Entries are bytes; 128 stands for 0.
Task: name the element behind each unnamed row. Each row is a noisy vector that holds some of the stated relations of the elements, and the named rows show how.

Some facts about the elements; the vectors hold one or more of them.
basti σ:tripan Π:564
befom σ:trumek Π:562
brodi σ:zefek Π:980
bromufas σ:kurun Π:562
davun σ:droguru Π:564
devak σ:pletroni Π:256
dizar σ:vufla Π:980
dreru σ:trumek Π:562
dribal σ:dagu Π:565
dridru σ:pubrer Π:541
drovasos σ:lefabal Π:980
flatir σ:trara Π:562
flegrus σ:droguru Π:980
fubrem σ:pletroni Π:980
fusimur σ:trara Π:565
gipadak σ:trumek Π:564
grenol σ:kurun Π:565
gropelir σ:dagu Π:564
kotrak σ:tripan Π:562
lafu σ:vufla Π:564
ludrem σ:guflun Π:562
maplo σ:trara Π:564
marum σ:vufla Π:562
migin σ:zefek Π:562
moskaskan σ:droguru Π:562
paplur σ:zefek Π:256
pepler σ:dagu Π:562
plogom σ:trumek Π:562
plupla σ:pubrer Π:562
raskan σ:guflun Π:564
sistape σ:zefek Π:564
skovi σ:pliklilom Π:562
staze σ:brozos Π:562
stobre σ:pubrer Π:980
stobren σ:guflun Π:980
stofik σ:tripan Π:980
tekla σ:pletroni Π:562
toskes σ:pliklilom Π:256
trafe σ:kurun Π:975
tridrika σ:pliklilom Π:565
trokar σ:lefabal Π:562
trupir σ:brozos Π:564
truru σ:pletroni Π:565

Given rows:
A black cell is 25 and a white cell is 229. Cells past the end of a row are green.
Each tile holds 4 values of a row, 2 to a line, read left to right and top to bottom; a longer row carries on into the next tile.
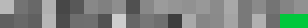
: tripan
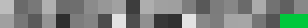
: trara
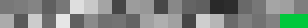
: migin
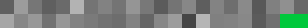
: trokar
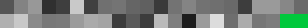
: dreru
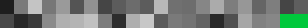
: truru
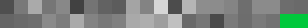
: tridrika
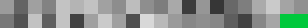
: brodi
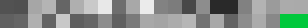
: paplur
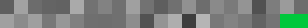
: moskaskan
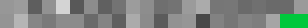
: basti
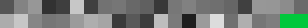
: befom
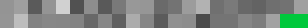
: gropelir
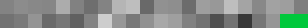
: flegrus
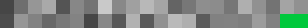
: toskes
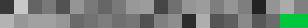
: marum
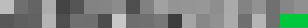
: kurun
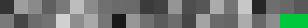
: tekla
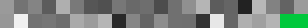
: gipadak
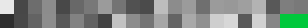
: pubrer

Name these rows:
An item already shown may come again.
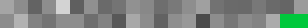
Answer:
trupir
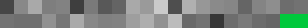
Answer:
grenol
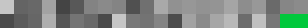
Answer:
pliklilom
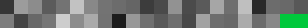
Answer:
tekla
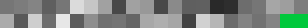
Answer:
migin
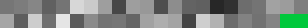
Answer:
migin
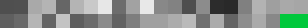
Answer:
paplur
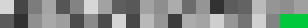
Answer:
zefek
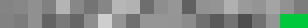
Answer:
drovasos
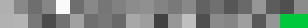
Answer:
raskan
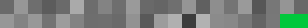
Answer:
skovi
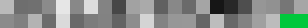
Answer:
sistape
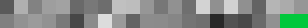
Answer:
dizar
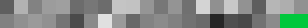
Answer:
dizar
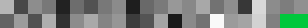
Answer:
trumek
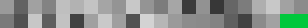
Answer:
brodi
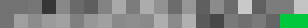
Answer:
trafe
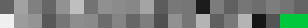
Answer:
flatir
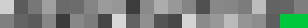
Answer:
guflun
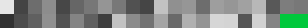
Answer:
pubrer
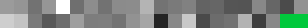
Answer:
maplo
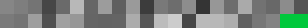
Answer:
plupla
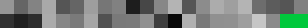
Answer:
pletroni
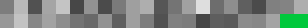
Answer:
lafu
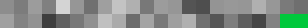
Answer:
stobren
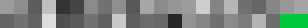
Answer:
vufla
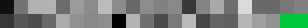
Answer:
devak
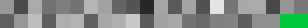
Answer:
dridru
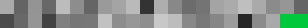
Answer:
stobre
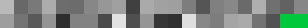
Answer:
trara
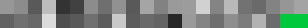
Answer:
vufla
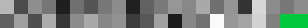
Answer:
trumek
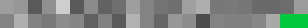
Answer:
davun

